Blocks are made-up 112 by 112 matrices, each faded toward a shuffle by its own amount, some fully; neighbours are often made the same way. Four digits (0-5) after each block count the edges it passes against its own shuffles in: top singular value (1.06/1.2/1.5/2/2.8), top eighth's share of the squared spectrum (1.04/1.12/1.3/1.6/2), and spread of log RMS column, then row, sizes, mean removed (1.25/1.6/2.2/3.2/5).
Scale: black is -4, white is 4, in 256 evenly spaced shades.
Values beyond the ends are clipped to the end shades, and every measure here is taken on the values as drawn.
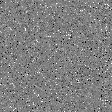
2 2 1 0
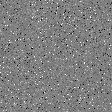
0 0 0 0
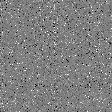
3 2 1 0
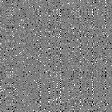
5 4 3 2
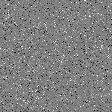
0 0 0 0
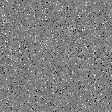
3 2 1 0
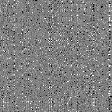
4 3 3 2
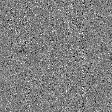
1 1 2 0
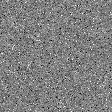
2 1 0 0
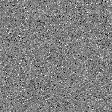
3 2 0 0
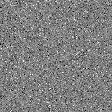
3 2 1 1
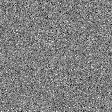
0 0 0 1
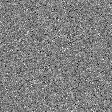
0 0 0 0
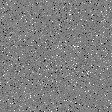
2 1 0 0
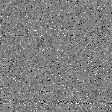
3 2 0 2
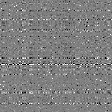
5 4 2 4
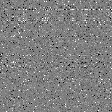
4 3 1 2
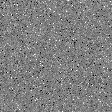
0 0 0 0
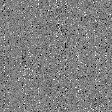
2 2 3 0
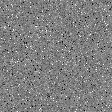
0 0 0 0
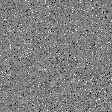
0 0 1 0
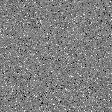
1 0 0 0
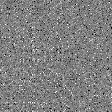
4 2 1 1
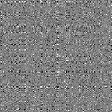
5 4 3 3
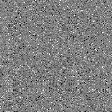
4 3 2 2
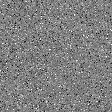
2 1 0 0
